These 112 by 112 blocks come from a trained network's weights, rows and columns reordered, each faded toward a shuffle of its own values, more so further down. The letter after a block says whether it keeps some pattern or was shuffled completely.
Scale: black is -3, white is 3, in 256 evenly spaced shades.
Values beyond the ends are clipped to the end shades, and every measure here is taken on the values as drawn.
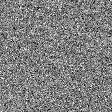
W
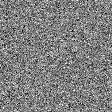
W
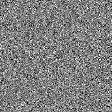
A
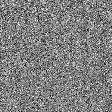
A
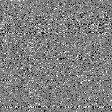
A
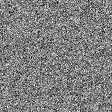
W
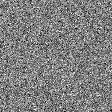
W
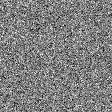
W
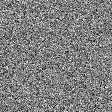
W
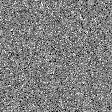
W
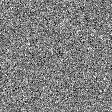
W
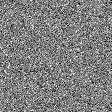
W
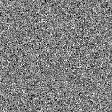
A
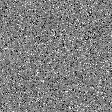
W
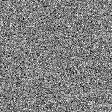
A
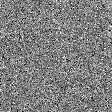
W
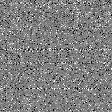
A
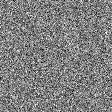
W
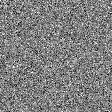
W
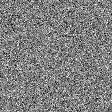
W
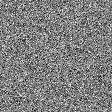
W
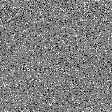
A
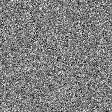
W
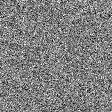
W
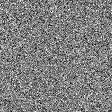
W
